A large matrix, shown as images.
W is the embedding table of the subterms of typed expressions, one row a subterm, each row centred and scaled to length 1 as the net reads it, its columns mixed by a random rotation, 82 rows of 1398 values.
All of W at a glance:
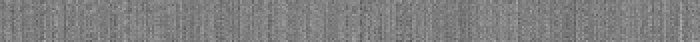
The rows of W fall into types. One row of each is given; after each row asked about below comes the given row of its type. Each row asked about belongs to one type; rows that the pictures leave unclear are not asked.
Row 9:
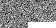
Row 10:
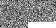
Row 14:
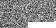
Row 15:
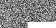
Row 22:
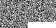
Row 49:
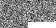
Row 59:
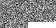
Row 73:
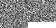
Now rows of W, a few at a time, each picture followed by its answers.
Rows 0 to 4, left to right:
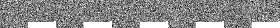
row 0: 59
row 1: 14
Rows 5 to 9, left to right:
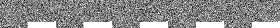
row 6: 14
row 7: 15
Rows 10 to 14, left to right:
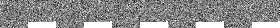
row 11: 73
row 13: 15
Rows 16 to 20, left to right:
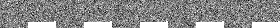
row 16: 59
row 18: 49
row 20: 22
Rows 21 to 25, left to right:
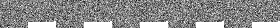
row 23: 15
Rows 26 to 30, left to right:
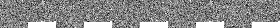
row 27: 22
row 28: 22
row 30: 22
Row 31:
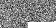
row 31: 15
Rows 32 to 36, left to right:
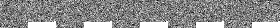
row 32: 49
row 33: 9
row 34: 49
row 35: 59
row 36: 10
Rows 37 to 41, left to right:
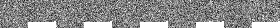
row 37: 15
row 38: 15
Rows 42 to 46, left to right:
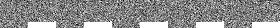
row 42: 22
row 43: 49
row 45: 59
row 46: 10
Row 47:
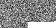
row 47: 15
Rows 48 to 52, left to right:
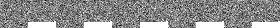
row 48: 49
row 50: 59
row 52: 73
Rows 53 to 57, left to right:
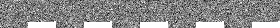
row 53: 73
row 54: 22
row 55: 10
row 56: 9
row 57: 9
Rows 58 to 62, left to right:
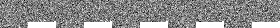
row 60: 59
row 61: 22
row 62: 22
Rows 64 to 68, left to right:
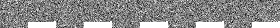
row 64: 59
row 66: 73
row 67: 9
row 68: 9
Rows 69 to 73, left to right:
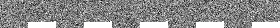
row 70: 49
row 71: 14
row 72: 9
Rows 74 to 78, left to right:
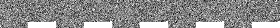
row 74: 15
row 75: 73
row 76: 15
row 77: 9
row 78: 10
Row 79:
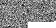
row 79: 22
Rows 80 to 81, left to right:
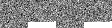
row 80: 9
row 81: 10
